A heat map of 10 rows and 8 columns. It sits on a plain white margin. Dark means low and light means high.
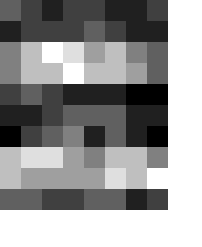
Ninth with the lowest average: middle right. Stripes: horizontal, repeating 2 times. Grain: streaks across.
